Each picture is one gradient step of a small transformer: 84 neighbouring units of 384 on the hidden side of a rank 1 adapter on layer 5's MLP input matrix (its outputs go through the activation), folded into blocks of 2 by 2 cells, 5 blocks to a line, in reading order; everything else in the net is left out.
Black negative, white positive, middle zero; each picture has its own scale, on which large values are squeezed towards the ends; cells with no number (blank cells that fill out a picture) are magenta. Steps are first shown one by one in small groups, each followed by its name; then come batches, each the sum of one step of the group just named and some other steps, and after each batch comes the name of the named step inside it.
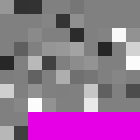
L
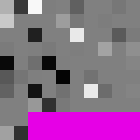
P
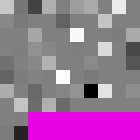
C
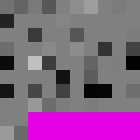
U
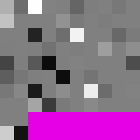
P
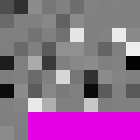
L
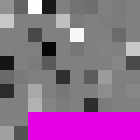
P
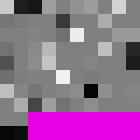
C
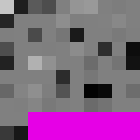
U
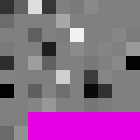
U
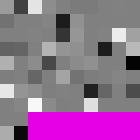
L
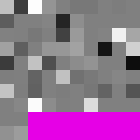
L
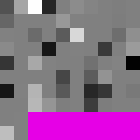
U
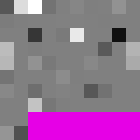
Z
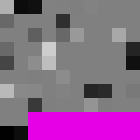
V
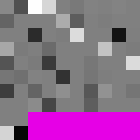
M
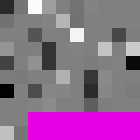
M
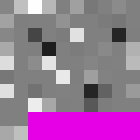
Z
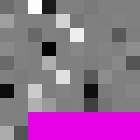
M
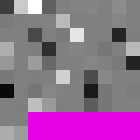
Z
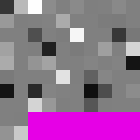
Z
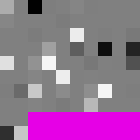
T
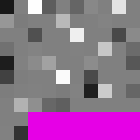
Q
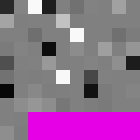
Q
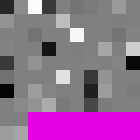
Q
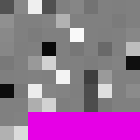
T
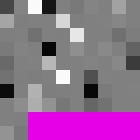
Q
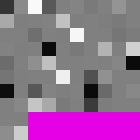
Q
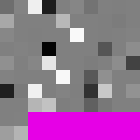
T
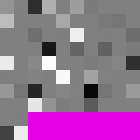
T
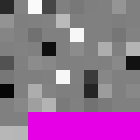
Q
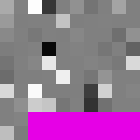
Q
